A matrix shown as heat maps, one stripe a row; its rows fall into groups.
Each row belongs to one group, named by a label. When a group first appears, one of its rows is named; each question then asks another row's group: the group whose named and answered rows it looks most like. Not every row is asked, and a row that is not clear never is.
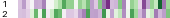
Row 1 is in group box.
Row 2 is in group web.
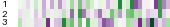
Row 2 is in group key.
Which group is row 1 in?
box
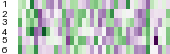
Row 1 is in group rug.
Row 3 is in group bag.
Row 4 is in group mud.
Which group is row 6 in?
bag
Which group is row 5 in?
mud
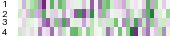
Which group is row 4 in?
box
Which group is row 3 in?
rug
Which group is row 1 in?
bag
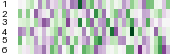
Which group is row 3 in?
bag
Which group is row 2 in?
rug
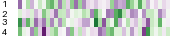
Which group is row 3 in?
rug
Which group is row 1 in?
key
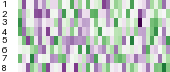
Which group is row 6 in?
bag
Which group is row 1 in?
box
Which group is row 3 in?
rug
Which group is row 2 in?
rug
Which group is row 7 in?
mud
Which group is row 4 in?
rug
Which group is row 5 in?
web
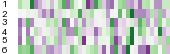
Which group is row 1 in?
mud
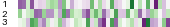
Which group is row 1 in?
key
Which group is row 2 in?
rug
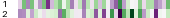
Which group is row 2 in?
key
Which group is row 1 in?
web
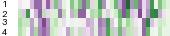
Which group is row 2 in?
rug
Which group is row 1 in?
rug
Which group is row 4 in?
bag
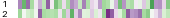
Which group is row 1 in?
web
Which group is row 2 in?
mud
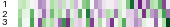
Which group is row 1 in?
box
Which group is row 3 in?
mud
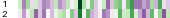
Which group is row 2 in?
box
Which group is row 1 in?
box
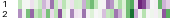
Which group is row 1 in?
box
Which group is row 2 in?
key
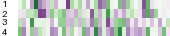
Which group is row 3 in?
mud
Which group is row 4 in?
mud
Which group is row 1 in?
bag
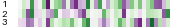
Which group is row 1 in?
web
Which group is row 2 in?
web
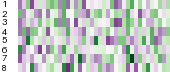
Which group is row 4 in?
web
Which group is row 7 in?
key
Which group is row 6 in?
rug
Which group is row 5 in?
mud
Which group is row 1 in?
key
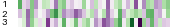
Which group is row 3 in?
box
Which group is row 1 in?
mud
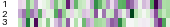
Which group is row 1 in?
mud
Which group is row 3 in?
mud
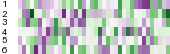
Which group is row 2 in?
web
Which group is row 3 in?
web
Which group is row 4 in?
rug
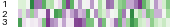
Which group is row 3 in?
web
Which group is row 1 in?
mud
